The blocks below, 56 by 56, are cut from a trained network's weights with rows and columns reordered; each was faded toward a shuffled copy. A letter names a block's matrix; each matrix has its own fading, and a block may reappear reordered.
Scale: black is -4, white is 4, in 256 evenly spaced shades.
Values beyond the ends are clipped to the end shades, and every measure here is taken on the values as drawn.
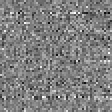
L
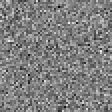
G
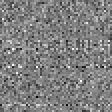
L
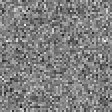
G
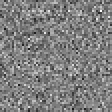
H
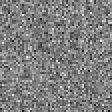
G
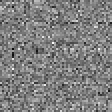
H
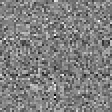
H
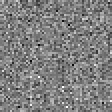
G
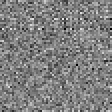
H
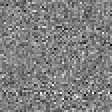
L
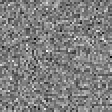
G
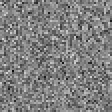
G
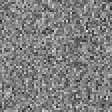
G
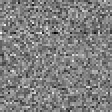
H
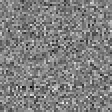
H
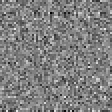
H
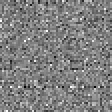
L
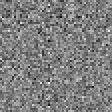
H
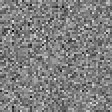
G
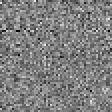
H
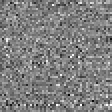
L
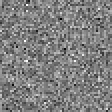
G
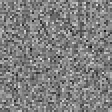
G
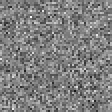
H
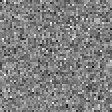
G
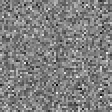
G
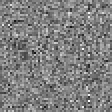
H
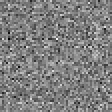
H
